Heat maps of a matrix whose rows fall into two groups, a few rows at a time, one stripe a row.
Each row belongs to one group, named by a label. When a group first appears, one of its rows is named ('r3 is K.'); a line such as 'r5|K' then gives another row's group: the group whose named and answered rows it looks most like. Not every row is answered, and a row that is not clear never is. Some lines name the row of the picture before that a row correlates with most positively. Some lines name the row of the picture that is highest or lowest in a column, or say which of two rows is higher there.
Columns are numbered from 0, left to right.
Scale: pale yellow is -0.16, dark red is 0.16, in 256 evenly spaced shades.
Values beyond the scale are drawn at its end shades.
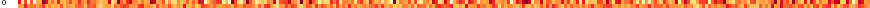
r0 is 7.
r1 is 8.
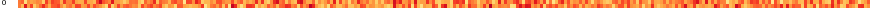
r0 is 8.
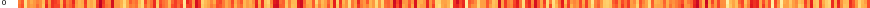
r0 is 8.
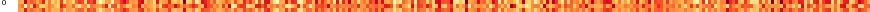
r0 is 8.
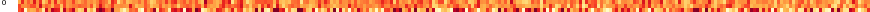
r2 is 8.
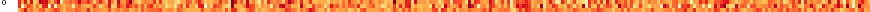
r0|7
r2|7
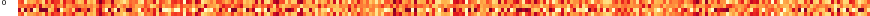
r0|8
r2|7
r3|8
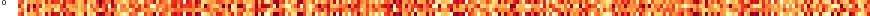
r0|8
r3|8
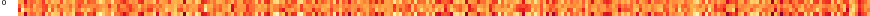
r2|7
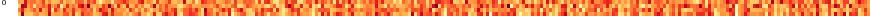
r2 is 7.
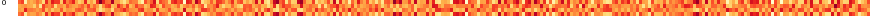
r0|8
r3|8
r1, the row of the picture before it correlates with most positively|1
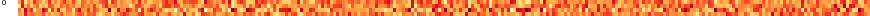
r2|7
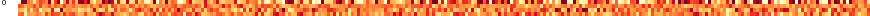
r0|7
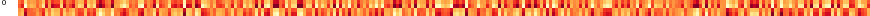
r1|8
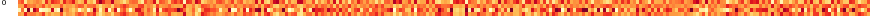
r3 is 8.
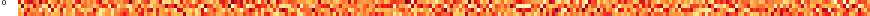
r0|7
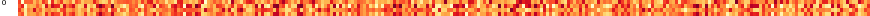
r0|7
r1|8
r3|8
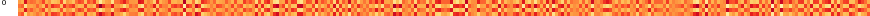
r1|8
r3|8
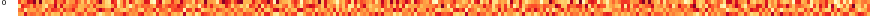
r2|8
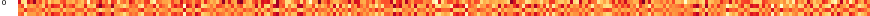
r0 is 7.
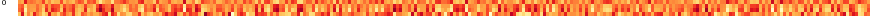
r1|8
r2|8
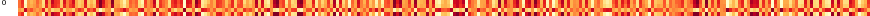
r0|8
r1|8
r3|8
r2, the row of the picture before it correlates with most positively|0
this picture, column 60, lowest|2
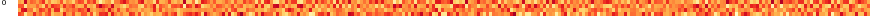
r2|7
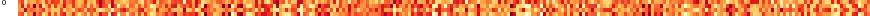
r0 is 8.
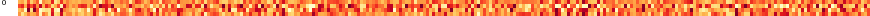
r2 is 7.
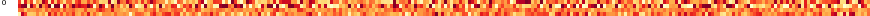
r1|7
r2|8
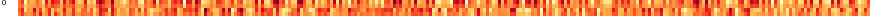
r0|8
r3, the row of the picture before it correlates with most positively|1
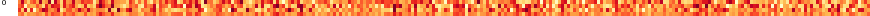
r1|8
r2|7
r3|8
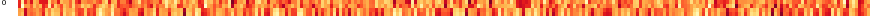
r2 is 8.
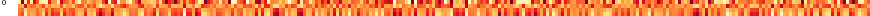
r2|8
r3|8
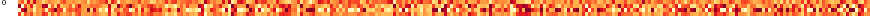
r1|7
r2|7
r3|7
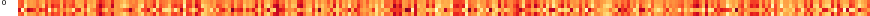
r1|8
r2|7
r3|8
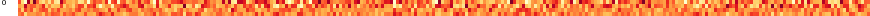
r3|8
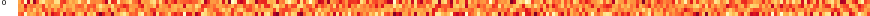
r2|7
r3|8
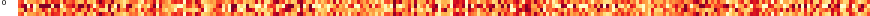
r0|8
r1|7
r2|7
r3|8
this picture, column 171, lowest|1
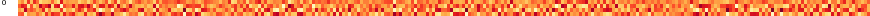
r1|7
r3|8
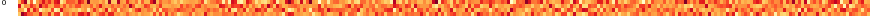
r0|7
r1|7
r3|7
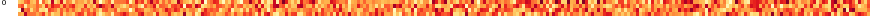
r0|7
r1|8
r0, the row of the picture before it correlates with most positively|0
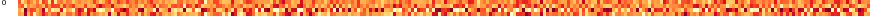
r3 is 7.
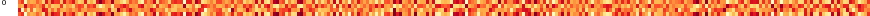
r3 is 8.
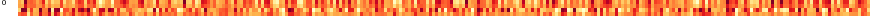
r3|7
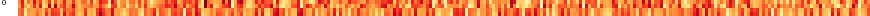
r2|8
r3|8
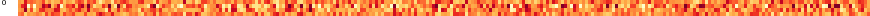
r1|7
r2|7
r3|8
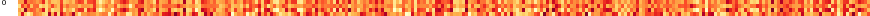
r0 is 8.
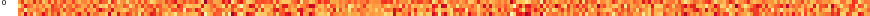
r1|7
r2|8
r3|7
